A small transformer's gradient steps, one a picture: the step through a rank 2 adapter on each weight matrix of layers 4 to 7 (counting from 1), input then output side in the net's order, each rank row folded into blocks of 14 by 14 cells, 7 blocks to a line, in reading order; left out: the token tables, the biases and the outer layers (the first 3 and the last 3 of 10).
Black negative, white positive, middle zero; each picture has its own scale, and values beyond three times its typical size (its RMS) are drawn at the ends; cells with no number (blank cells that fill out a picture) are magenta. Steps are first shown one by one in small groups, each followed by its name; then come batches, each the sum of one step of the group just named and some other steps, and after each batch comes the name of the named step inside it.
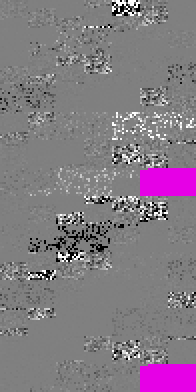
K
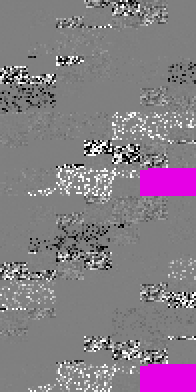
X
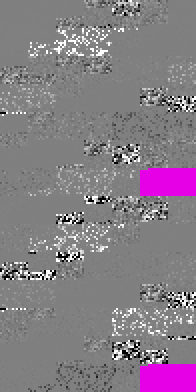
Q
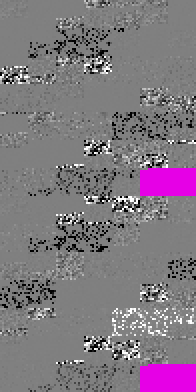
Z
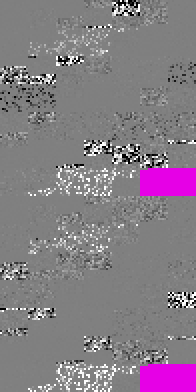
X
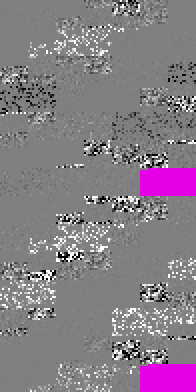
Q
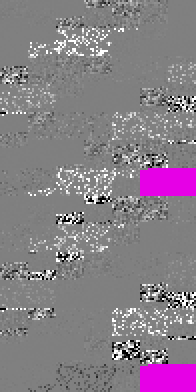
Q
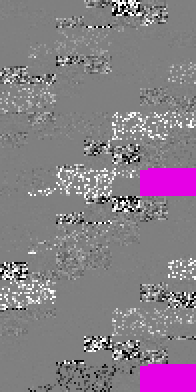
K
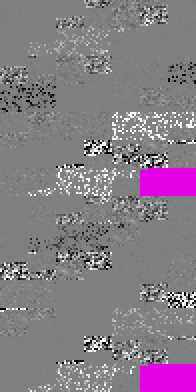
X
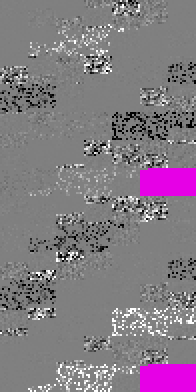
Z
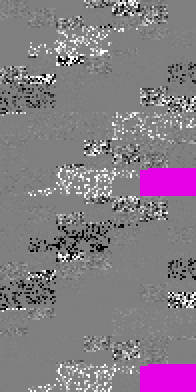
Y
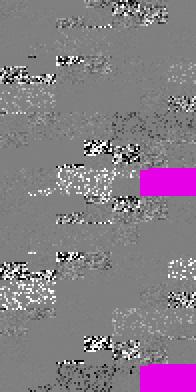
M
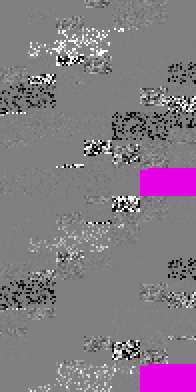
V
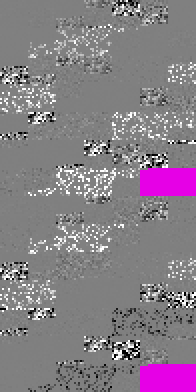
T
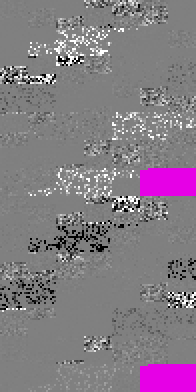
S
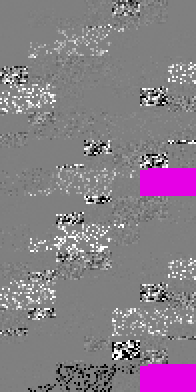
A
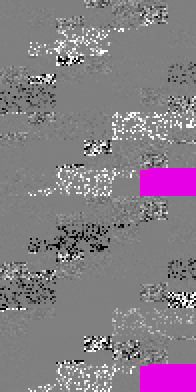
S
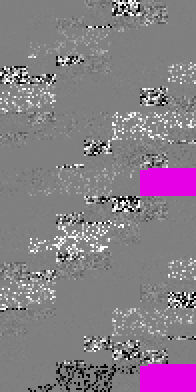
A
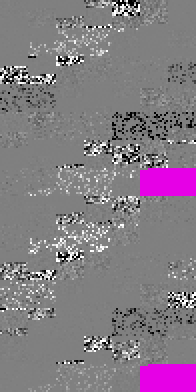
M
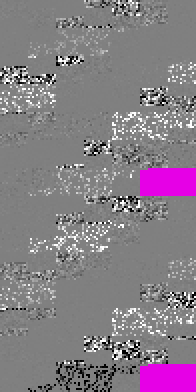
A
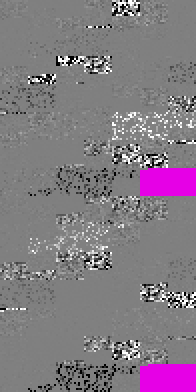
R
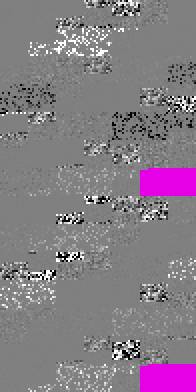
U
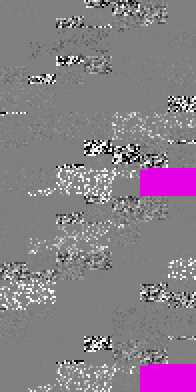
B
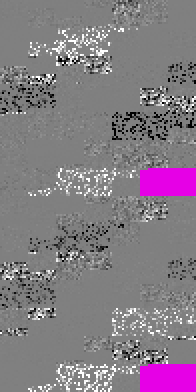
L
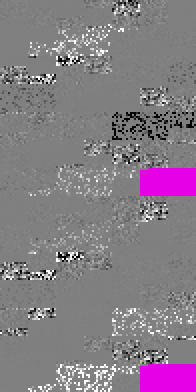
L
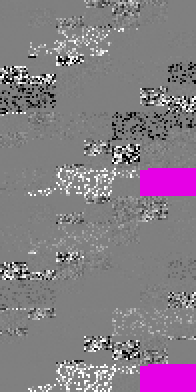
U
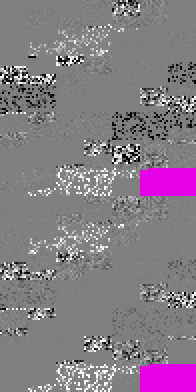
B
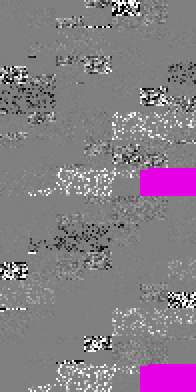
R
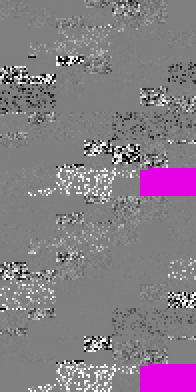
B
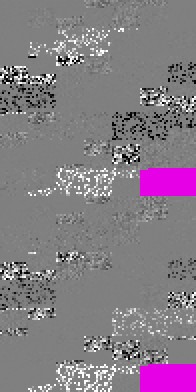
L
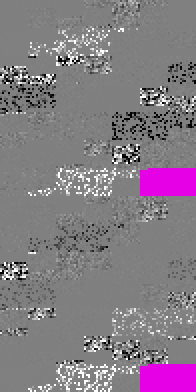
L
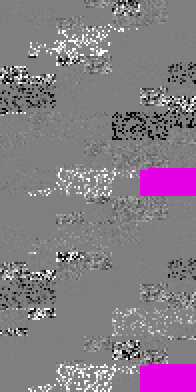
L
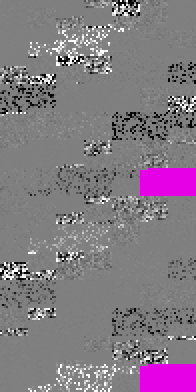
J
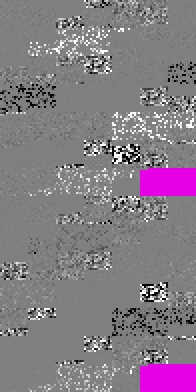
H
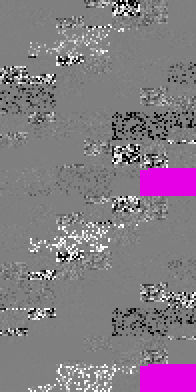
H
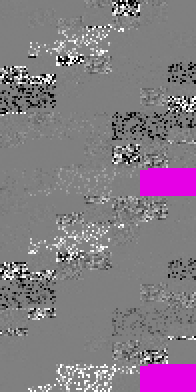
J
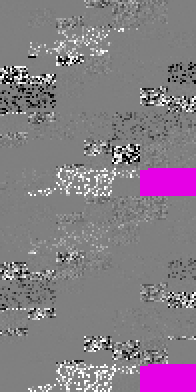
H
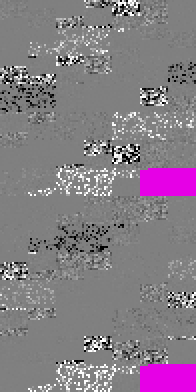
H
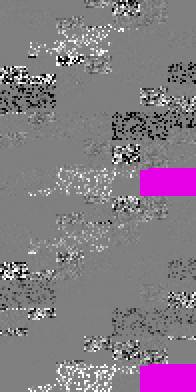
J
